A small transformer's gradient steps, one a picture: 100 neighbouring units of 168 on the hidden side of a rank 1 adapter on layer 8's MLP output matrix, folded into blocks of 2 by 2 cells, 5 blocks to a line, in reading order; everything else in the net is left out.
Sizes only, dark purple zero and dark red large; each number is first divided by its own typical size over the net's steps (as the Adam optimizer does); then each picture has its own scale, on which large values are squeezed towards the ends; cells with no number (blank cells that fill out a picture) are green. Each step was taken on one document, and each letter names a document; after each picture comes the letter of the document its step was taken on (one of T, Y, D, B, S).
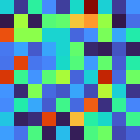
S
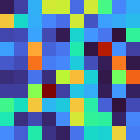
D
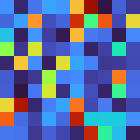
D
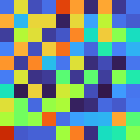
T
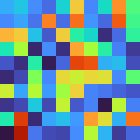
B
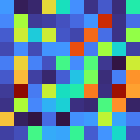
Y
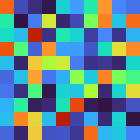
T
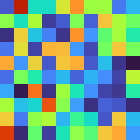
T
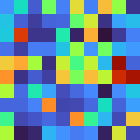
D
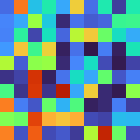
T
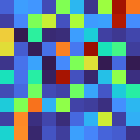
B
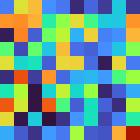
Y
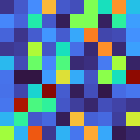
D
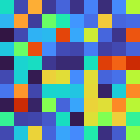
Y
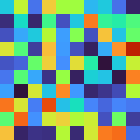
T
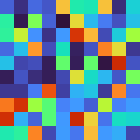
D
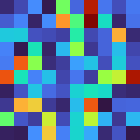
S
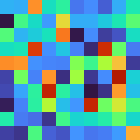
Y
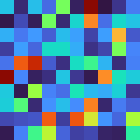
S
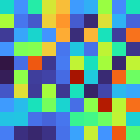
Y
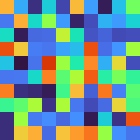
B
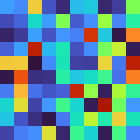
Y
